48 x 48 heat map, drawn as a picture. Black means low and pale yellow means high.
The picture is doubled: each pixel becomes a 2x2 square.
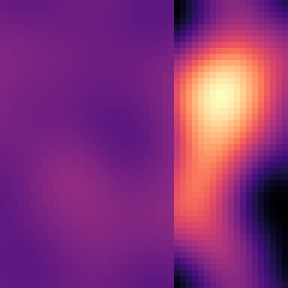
Most values sit low, with a long tail of high ones. There are no lone odd cells. The middle right is the ninth with the highest average. The left part is calmer, up to a seam about 60% of the way across.
